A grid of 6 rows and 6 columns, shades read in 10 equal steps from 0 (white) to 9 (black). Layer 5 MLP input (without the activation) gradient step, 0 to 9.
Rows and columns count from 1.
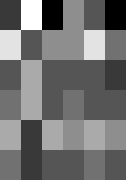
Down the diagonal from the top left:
7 6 6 5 3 6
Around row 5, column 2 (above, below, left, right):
3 7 3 3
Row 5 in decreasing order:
7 4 4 3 3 3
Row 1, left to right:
7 0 9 4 6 9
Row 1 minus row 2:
6 -6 5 0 5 4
